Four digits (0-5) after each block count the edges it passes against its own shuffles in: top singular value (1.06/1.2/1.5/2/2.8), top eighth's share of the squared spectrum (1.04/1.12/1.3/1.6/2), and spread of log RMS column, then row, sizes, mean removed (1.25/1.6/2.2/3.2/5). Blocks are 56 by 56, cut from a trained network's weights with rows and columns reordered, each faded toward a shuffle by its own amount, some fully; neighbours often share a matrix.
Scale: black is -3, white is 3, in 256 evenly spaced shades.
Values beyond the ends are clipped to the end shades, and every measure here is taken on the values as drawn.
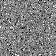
1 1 0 0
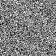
1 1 0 0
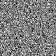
2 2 0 1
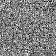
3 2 0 0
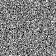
1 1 0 0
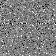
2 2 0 1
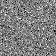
0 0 0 0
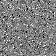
0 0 0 0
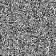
2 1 0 0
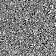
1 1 0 0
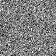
1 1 0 0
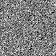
0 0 0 0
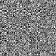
3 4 2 2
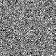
3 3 1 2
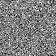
0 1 0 0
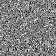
2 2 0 0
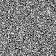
2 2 0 0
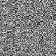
3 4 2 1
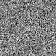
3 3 0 0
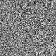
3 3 1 0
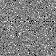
2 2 0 1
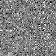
3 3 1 1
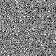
2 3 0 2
